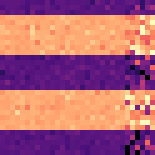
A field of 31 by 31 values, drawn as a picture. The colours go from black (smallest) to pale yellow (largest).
No overall slope runs across the table. Stripes running across repeat 2 times from top to bottom. A vertical seam about 80% of the way across splits the table, and the left part is calmer. The histogram has two humps.
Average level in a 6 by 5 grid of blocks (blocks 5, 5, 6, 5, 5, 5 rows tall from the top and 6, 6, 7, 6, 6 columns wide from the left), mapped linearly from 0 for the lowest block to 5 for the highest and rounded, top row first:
22222 / 55555 / 11111 / 33333 / 55555 / 00000
